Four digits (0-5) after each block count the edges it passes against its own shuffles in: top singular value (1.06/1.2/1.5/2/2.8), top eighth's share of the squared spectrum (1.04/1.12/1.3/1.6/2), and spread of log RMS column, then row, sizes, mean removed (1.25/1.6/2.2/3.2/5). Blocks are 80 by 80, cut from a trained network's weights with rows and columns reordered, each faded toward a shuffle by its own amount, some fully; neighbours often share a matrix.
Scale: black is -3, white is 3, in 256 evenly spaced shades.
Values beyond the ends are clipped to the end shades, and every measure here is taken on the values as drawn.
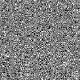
3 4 2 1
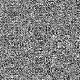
3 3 2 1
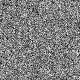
1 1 0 0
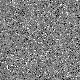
0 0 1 0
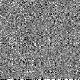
3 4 2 2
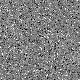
0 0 0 0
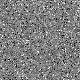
0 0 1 0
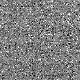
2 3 2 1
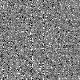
2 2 2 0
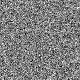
2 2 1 0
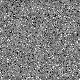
0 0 0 0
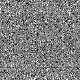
2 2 2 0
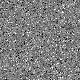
0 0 0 0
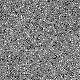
0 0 0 0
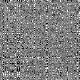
3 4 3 1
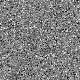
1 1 0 0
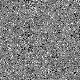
1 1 1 0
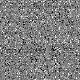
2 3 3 1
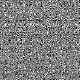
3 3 3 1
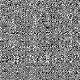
3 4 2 3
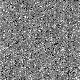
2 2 0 1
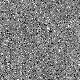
1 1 0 1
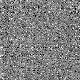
2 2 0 2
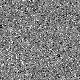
1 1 0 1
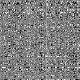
3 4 2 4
